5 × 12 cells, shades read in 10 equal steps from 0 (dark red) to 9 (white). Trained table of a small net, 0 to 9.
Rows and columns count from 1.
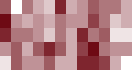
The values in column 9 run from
0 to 4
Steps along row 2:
up up down up down up same down up up down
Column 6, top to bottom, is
1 4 4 3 6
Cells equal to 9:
2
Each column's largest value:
8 9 6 6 7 6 6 5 4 4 8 9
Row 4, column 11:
5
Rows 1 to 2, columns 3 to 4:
4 6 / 6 5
